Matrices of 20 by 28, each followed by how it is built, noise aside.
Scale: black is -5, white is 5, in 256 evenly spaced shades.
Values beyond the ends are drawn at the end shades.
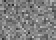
noise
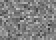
noise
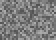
noise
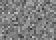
noise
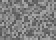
noise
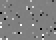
sparse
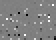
sparse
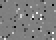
sparse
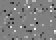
sparse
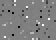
sparse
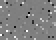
sparse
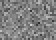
noise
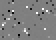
sparse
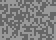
noise
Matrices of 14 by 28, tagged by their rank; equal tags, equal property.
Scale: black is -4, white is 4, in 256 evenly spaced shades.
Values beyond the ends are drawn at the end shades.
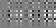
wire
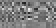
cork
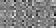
cork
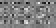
cork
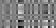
wire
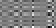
wire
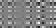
wire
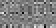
cork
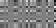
wire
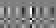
wire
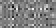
cork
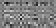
cork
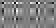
wire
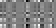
wire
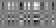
wire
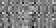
cork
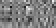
cork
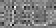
cork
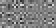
cork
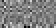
cork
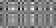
wire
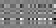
wire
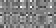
cork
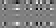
wire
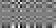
wire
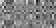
cork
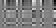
wire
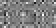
cork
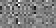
cork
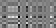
wire
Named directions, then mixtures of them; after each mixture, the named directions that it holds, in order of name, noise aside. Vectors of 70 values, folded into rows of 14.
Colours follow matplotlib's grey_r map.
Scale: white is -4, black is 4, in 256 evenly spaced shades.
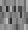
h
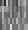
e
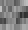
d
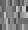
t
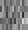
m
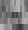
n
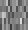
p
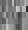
d, n, t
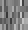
m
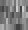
h, n, t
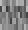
h, t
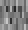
h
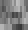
n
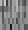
e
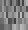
m, n, t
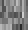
m, n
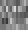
d, h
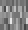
h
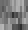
n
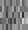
m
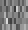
h, m, t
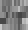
d, m, n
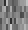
e, h, m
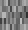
d, p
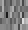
m
